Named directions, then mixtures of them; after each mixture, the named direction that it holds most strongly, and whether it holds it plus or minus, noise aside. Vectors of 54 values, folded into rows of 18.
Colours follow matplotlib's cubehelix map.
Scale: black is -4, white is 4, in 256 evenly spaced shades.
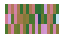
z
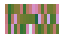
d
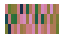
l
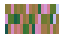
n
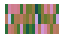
z, plus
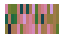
l, plus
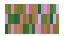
n, plus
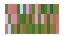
l, minus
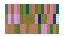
z, plus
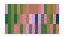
z, minus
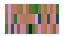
d, minus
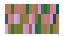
n, minus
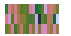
z, plus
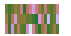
d, plus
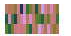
l, plus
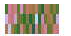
l, minus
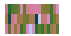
d, plus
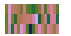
d, minus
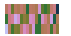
n, minus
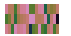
z, minus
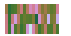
d, plus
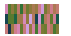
l, plus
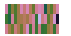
z, minus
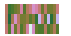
d, plus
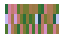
z, plus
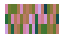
z, minus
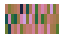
l, plus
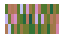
l, minus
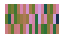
z, minus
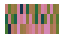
l, plus
